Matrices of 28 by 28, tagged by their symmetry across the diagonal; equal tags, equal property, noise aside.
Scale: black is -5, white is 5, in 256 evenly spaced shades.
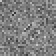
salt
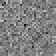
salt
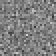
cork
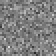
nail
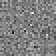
cork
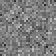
salt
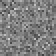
salt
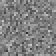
nail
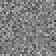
cork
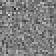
cork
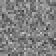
nail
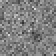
salt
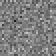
nail
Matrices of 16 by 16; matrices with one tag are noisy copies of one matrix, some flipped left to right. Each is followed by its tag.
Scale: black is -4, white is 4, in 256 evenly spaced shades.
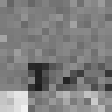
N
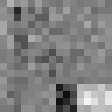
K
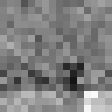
N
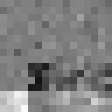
N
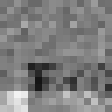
N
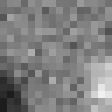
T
